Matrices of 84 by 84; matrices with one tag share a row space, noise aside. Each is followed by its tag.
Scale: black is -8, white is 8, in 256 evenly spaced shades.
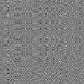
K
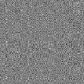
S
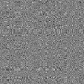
K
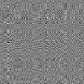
K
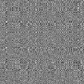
S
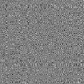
S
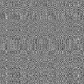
S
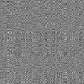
K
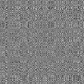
S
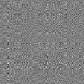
K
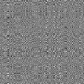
K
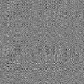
K
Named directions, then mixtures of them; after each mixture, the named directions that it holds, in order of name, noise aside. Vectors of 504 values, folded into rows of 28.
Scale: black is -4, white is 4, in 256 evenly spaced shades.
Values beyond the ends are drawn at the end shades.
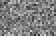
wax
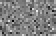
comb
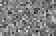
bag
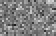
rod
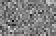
comb, rod, wax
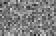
wax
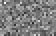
bag, rod, wax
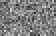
wax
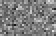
rod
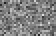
rod, wax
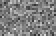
wax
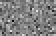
comb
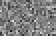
bag, comb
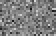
comb, rod, wax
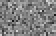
comb, rod, wax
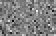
comb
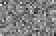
bag, rod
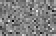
comb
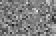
bag, comb, rod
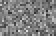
bag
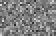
bag, rod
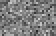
bag, wax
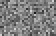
bag, rod, wax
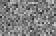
rod, wax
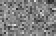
rod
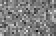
bag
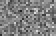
bag, wax
